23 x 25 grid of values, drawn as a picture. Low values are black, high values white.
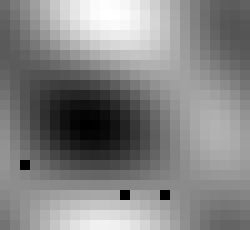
The histogram is bell-shaped. The bottom middle is the roughest part. The top middle is the ninth with the highest average. Three lone cells stand out, each far lower than its neighbours. On average the colour sits 50% of the way up the scale.
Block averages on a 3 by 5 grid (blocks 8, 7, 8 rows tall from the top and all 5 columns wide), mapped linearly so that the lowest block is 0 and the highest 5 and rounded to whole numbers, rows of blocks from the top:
2 4 5 4 2 | 2 0 1 3 4 | 3 3 3 3 3
